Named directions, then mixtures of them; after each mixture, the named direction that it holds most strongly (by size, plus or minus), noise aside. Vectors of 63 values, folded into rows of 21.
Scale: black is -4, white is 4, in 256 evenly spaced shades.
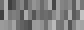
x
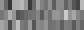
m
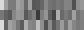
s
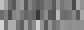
s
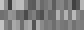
m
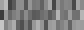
x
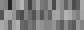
m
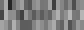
x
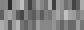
m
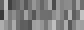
x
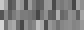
s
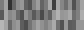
x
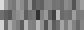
s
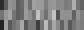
s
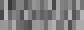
x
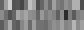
m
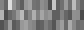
x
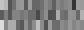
s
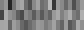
x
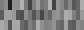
m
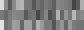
s
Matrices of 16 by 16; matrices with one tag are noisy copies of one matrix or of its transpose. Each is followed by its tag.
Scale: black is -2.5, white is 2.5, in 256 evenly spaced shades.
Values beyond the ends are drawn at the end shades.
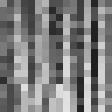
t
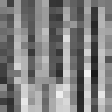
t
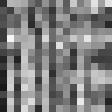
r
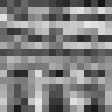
r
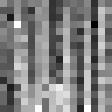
t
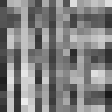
r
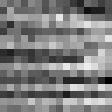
t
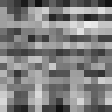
r
